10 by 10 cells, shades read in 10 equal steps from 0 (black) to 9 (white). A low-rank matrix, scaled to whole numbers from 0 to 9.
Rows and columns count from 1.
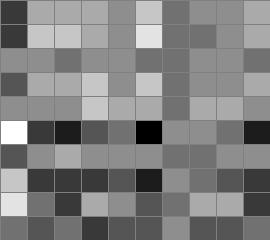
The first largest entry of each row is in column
6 6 1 4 4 1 3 1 1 7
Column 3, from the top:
6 7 4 6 5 1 6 2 2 4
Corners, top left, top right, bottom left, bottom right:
2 6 4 4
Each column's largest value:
9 7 7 7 6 8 5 6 6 6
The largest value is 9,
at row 6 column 1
